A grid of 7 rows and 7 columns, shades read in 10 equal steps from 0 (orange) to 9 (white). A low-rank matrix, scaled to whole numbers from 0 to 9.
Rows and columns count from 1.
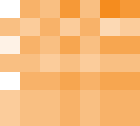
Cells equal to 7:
0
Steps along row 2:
up down up down up down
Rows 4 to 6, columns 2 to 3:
4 5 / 3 3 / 4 4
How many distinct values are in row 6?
3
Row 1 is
9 3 4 1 4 0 1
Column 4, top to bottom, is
1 5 2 4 2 3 3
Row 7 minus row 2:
1 -1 1 -2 1 -3 -2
